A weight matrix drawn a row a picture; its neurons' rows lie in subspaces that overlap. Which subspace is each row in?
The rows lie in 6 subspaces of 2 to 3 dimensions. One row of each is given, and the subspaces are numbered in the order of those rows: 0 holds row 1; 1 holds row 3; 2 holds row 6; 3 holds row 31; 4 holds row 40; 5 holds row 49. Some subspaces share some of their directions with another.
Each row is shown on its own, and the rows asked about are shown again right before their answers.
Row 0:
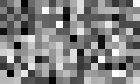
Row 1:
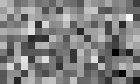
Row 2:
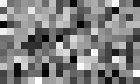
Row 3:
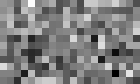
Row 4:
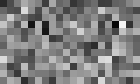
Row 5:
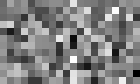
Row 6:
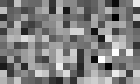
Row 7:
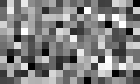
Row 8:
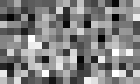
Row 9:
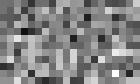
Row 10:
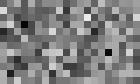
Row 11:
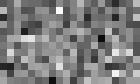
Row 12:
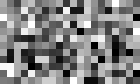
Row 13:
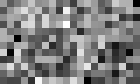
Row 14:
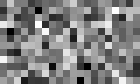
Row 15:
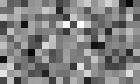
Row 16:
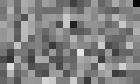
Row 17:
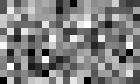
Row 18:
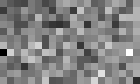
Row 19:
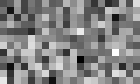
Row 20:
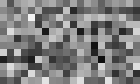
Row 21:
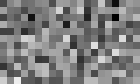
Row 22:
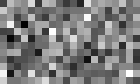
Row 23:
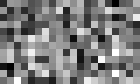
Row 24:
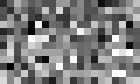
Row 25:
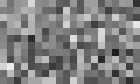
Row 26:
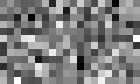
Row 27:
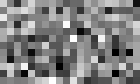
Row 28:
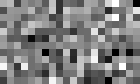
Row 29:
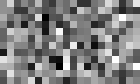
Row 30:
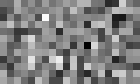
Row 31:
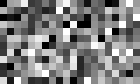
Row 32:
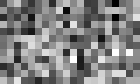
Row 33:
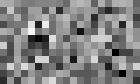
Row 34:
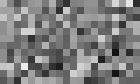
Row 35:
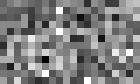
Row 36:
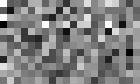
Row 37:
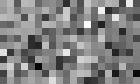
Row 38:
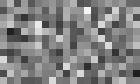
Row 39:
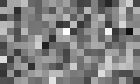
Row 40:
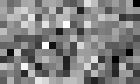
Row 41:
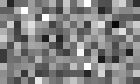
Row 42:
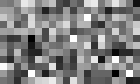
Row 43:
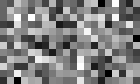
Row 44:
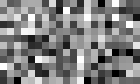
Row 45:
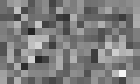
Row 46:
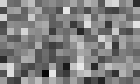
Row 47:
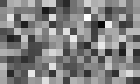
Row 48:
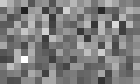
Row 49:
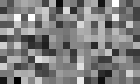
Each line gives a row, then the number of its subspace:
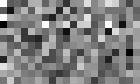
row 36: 3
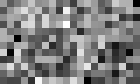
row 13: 4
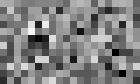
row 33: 0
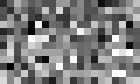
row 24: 0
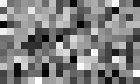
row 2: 2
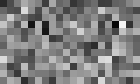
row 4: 0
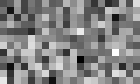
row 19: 4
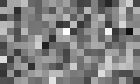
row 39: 3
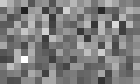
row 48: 0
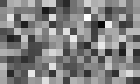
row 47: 1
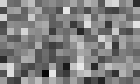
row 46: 0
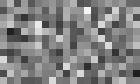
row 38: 2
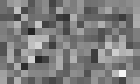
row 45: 0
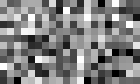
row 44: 5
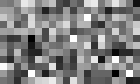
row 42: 1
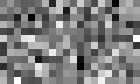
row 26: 5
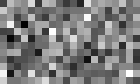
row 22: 1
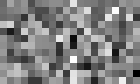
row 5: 2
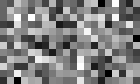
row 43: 5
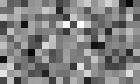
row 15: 3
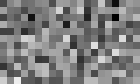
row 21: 5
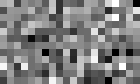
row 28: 2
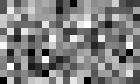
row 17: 3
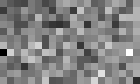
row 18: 4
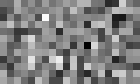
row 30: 4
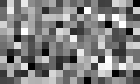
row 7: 3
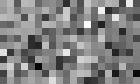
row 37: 4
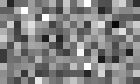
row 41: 4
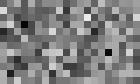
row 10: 1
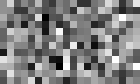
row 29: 4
